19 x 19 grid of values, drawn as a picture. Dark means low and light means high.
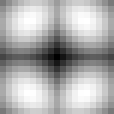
There is no overall slope. The centre is the roughest part. The ninth with the lowest average is the centre. Overall the values sit about 70% of the way up the scale. It mirrors both left to right and top to bottom. No lone cell stands out from its neighbours.
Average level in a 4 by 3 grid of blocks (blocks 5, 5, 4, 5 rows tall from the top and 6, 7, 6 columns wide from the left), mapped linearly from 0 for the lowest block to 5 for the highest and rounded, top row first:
555 | 202 | 313 | 555
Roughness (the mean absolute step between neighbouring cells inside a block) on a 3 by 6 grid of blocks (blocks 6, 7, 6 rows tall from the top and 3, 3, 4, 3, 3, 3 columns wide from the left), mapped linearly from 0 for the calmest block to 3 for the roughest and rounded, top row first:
101101 | 223322 | 101101
